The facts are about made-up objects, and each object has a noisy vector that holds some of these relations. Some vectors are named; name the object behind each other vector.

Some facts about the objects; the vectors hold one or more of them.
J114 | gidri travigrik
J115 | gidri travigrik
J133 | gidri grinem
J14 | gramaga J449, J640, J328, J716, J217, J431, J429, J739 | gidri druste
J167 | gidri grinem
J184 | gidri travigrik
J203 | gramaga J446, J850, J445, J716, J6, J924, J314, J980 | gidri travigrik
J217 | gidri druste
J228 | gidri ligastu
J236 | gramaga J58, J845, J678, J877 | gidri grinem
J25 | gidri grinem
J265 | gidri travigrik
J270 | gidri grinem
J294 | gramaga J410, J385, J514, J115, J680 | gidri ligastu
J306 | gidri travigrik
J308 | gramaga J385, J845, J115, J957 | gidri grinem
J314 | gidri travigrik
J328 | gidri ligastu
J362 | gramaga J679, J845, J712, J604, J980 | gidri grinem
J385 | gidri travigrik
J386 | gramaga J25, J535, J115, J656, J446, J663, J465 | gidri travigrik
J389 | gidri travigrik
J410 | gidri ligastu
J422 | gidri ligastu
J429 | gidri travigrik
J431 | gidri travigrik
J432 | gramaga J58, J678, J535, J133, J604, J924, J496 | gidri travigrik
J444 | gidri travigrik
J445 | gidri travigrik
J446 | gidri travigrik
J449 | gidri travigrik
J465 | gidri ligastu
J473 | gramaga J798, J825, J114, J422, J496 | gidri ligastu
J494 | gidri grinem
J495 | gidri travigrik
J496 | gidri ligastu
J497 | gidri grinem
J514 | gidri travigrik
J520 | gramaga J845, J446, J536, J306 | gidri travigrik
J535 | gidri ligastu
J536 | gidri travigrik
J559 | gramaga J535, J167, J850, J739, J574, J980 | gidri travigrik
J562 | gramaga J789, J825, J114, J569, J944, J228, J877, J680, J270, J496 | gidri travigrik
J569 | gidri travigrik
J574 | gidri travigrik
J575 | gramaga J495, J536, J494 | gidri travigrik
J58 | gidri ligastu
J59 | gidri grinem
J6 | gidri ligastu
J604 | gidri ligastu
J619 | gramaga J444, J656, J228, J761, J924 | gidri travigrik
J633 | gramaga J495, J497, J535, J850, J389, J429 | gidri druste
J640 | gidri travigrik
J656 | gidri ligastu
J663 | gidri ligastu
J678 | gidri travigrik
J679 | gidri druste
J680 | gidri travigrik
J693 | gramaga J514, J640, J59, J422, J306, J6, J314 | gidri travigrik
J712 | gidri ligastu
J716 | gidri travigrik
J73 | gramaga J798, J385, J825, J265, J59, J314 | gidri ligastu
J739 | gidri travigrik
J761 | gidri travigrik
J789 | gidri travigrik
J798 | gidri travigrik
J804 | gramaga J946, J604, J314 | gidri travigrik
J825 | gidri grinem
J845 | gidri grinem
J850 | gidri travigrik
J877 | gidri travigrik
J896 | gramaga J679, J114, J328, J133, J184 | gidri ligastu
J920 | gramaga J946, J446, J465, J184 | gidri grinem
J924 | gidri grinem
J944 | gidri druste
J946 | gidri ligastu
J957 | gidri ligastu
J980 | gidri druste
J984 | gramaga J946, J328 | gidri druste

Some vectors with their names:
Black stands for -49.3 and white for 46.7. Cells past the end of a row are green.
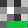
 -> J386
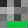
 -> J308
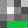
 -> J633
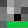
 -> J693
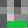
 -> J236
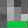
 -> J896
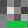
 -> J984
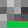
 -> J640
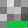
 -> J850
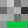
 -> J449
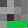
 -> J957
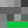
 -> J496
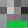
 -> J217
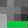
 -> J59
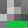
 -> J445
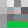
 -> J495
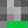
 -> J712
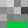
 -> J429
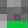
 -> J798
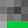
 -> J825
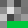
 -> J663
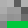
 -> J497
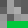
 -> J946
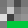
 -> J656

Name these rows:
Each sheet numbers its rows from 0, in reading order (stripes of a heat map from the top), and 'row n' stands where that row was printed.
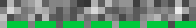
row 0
J446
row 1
J535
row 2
J473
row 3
J520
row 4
J422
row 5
J133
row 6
J203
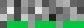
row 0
J619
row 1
J980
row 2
J328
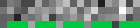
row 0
J73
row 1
J845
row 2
J494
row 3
J25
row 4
J559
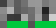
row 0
J294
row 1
J562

